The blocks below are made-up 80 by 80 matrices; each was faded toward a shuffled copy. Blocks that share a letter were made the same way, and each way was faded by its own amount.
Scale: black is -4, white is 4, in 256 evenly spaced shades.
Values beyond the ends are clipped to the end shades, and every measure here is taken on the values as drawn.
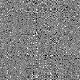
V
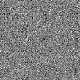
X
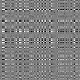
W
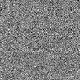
X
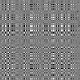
W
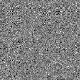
X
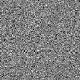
X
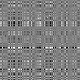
W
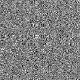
X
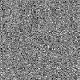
X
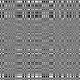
W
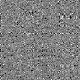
V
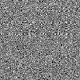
X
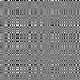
W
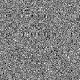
X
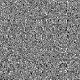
X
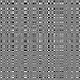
W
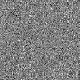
X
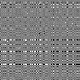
W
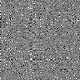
V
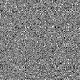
X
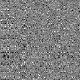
V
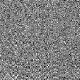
X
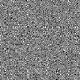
X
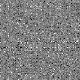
V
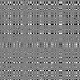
W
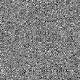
X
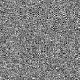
X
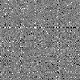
V
